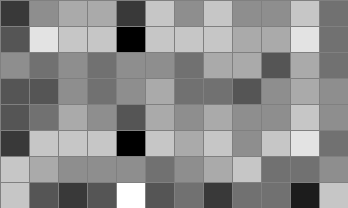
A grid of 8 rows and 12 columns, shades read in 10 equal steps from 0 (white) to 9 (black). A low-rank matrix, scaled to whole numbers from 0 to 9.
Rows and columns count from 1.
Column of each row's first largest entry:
1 5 10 1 1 5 6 11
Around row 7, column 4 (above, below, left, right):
2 6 4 4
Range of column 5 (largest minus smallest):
9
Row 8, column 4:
6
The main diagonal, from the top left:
7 1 4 5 6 2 4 7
